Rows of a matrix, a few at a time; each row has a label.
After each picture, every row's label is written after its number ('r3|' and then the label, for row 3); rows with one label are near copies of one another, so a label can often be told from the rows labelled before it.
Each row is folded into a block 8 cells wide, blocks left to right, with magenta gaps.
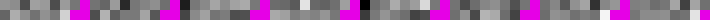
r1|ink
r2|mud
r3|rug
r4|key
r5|rug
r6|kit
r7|ink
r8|ink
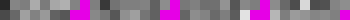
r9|rug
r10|kit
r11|ink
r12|key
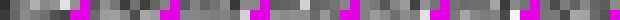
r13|rug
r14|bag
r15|ink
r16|key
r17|ink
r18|ink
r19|kit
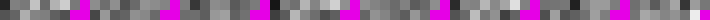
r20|rug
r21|mud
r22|kit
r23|rug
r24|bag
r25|rug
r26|mud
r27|ink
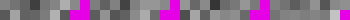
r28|mud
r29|mud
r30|mud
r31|ink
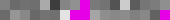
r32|ink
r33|key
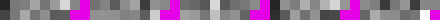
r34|rug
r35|ink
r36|key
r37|rug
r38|ink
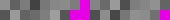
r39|mud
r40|mud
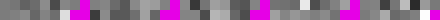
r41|ink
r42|mud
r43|kit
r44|key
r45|ink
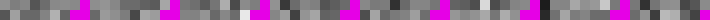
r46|mud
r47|bag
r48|ink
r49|kit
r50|mud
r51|key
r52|rug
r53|kit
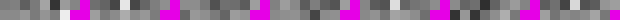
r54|ink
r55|key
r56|bag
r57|bag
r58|key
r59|mud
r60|key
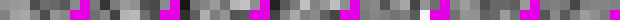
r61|bag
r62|kit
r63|rug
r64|rug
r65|ink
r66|bag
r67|mud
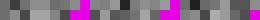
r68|kit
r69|mud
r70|kit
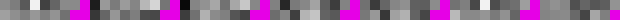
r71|key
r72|rug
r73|rug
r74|kit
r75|kit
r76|key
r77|bag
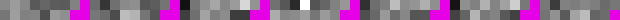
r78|bag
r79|kit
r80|rug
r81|key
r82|rug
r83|rug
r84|kit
